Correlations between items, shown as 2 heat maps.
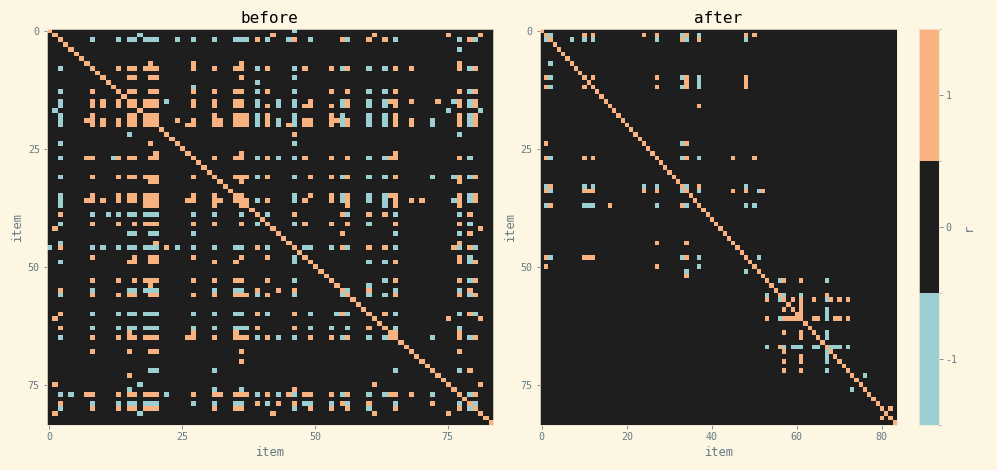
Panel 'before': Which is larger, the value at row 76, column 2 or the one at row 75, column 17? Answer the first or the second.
the first
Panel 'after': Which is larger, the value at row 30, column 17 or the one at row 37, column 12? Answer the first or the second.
the first
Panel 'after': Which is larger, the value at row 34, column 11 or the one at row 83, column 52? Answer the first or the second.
the first
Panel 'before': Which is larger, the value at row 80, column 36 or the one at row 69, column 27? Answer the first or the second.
the first
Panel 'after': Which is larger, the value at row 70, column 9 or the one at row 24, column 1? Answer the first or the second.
the second
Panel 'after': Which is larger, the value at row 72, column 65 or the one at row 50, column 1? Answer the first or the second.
the second
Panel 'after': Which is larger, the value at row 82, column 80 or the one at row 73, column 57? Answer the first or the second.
the first
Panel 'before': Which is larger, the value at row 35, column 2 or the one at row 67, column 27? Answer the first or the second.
the second
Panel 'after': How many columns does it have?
84
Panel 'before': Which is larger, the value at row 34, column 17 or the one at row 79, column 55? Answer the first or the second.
the second
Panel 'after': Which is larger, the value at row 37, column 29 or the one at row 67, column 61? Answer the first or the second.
the first
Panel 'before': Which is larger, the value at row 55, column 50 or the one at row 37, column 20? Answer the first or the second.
the second
